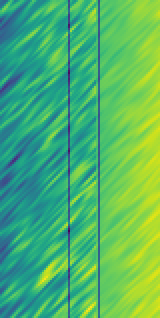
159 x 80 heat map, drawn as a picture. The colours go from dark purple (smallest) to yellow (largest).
Slope: up to the right. Seam: vertical, 60% of the way across, the right part calmer. Odd lines: columns 35 and 50. Average level on the scale: 70%.
